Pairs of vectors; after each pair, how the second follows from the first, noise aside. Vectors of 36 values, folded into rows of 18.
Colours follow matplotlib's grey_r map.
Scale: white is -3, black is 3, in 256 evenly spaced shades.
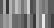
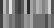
wrapped around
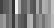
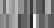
wrapped around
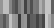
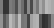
sign-scrambled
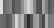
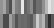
wrapped around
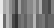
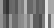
wrapped around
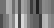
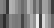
wrapped around
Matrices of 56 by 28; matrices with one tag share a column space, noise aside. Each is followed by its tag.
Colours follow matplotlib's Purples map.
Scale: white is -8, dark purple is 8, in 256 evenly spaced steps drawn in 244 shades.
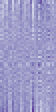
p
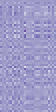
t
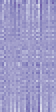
p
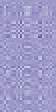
t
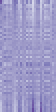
p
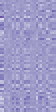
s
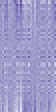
p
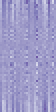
p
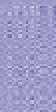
t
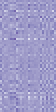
s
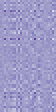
s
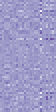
s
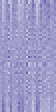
p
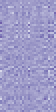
t
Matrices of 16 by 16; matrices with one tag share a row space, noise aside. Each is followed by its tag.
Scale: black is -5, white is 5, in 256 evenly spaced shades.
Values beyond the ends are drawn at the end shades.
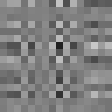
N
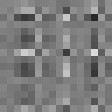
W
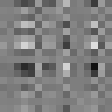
W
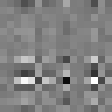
W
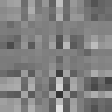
N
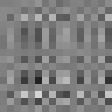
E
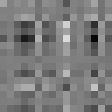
W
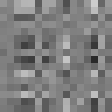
W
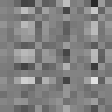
W
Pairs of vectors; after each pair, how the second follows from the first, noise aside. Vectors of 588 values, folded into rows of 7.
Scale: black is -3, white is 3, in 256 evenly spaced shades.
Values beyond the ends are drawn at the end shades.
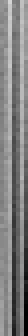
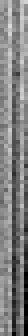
copied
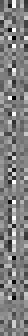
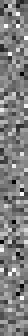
shuffled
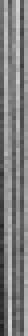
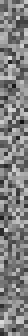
shuffled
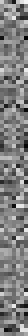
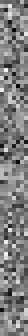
shuffled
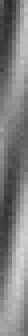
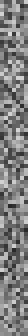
shuffled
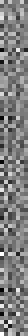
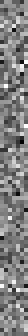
shuffled
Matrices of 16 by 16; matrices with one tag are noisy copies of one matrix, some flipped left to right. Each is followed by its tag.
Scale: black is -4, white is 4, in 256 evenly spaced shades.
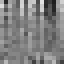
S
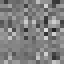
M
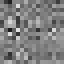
M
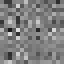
M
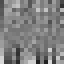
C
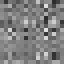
M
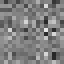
M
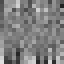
C
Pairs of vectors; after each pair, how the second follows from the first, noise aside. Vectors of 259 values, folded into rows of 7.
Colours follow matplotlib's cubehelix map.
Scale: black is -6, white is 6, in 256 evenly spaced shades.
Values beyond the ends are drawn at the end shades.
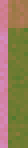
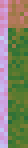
scaled up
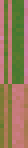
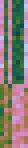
scaled up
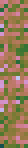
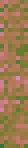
shrunk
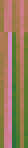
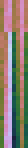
scaled up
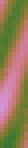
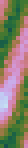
scaled up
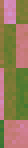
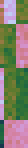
scaled up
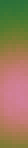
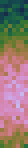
scaled up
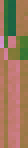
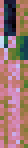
scaled up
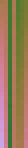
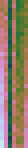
scaled up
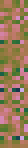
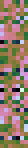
scaled up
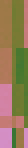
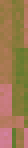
shrunk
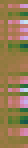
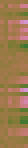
shrunk
